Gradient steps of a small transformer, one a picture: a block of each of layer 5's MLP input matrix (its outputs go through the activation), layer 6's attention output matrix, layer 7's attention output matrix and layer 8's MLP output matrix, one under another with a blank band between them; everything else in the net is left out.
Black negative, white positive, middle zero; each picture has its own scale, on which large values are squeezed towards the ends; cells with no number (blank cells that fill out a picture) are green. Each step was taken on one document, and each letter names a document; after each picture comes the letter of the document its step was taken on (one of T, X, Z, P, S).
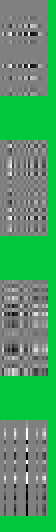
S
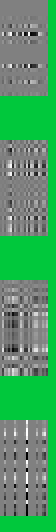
S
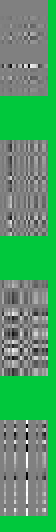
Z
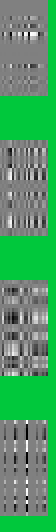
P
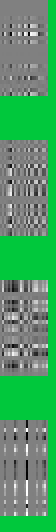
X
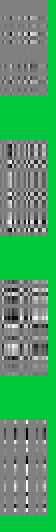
P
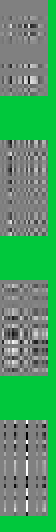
Z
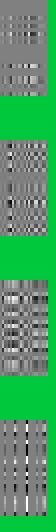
Z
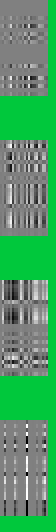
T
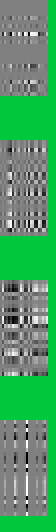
P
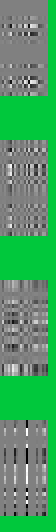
S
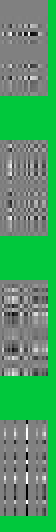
S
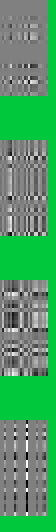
P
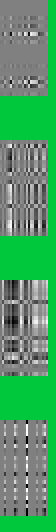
T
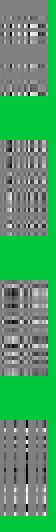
X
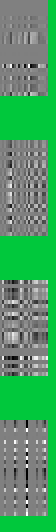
X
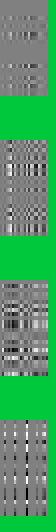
S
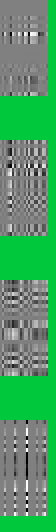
X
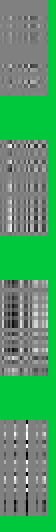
T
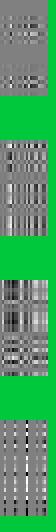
T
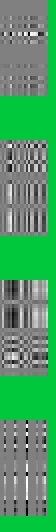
T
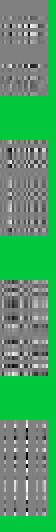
P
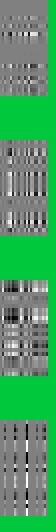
P
